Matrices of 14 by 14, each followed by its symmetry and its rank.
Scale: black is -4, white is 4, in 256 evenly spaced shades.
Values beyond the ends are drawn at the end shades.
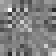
symmetric, rank three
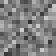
antisymmetric, full rank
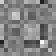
symmetric, rank three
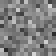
antisymmetric, full rank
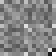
symmetric, rank three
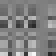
neither, rank one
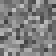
antisymmetric, full rank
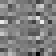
neither, rank two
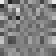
neither, rank two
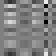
neither, rank one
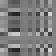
neither, rank one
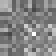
symmetric, rank three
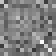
symmetric, rank three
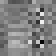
neither, rank two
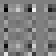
neither, rank one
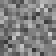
antisymmetric, full rank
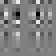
neither, rank one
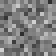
antisymmetric, full rank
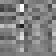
neither, rank two
